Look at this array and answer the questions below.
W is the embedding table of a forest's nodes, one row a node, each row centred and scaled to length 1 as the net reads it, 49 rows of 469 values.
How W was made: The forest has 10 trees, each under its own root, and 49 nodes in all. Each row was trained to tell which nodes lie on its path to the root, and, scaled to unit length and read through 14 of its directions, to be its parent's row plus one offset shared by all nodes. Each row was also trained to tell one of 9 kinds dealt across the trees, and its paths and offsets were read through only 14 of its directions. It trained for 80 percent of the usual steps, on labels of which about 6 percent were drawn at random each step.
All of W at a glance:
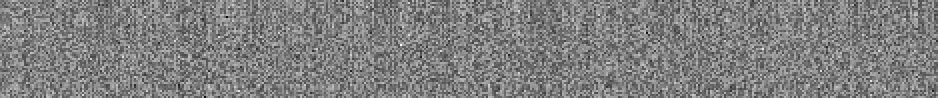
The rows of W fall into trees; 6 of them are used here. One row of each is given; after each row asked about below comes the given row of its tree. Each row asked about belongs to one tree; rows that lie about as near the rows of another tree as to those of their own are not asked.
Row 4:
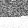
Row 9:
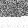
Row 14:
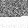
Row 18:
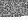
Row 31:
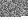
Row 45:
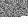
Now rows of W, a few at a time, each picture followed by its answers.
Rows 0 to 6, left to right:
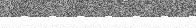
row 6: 9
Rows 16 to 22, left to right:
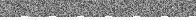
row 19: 45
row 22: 9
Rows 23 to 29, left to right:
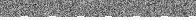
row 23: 4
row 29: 31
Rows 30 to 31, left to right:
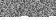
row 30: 18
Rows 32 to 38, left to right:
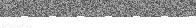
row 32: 9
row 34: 31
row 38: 4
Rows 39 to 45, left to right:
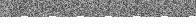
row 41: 4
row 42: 9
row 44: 31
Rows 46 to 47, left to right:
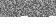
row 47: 45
